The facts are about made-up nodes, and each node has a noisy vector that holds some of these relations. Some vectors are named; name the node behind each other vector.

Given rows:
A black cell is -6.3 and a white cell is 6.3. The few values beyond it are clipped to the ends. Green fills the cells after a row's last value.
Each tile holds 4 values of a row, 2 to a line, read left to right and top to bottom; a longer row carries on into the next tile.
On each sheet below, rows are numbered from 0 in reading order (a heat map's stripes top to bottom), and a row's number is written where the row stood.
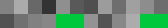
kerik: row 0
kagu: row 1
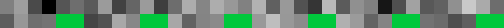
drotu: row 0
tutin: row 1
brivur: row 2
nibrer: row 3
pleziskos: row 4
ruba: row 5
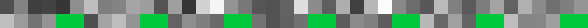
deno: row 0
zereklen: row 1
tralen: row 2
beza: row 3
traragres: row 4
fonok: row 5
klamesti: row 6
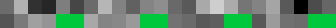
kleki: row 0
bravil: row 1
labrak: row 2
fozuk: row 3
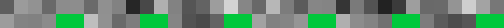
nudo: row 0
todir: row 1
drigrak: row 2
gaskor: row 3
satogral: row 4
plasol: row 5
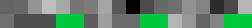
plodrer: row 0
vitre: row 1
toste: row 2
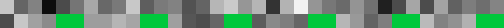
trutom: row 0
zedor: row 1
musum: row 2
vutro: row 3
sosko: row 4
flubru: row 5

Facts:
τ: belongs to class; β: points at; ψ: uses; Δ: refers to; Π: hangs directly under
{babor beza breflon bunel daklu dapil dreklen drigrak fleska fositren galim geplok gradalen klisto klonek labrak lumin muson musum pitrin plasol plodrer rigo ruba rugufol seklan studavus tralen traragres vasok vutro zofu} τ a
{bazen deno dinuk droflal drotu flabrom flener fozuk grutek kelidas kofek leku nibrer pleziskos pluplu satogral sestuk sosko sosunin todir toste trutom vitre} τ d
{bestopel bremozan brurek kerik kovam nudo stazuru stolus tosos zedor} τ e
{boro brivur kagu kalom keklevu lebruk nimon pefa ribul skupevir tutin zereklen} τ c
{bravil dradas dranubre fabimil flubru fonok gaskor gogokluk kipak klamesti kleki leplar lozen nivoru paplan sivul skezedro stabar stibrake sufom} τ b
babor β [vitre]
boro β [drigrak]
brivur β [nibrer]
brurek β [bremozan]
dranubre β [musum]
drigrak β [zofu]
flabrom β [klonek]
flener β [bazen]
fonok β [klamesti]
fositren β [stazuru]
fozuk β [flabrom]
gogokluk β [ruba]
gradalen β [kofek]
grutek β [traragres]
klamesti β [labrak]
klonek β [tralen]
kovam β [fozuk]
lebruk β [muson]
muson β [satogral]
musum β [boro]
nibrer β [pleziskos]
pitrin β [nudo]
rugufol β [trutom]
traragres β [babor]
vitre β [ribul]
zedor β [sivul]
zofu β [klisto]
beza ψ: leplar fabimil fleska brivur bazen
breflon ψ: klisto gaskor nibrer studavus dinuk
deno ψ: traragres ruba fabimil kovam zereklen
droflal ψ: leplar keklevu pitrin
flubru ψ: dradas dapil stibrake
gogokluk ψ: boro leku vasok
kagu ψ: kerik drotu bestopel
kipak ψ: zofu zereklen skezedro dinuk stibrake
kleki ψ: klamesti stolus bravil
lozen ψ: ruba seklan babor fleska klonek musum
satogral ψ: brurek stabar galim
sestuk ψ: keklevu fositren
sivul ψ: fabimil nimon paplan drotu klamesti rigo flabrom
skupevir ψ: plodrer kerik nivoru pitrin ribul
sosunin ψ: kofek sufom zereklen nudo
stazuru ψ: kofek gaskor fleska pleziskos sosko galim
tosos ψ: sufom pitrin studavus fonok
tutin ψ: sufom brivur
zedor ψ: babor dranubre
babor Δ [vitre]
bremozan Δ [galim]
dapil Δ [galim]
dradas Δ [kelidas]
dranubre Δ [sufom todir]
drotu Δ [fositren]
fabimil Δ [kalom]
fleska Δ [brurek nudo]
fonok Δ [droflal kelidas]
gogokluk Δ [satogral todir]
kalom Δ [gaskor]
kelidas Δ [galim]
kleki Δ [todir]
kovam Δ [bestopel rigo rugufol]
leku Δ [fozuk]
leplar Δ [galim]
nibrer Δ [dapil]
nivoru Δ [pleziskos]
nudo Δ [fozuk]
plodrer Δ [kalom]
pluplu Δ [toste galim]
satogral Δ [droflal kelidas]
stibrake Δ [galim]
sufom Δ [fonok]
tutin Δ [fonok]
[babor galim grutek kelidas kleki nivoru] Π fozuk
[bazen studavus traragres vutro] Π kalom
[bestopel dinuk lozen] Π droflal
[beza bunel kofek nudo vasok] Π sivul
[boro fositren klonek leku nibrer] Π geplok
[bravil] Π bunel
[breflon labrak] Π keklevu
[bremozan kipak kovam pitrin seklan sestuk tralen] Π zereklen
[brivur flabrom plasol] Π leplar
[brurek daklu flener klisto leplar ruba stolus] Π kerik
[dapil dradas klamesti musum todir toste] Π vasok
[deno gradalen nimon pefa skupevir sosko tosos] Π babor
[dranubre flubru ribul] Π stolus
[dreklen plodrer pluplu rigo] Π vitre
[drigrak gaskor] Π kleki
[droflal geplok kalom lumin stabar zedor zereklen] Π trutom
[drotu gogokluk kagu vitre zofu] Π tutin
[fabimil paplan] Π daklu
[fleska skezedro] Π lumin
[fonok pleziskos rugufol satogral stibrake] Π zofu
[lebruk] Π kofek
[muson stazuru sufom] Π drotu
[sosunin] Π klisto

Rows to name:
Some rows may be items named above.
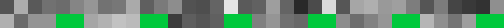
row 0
gogokluk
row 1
lozen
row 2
klisto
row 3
kelidas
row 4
ribul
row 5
sosunin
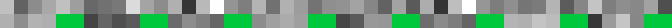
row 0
boro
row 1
galim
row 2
seklan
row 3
bestopel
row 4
keklevu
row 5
seklan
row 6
kipak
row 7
kalom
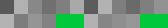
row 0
dradas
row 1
fabimil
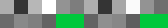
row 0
seklan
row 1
fleska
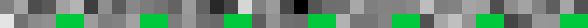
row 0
dranubre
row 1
stazuru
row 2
kelidas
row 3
drotu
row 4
brurek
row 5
zereklen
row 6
keklevu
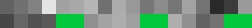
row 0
dapil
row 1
bestopel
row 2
grutek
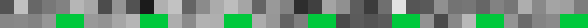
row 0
stibrake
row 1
sestuk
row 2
boro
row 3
flabrom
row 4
zofu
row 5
tosos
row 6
lebruk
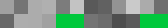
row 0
bremozan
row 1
ruba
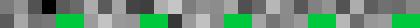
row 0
kofek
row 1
bazen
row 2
kalom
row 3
nivoru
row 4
gogokluk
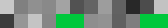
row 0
kalom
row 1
pluplu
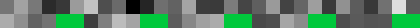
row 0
grutek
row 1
droflal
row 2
sivul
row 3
tutin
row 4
zofu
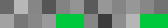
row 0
nivoru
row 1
skupevir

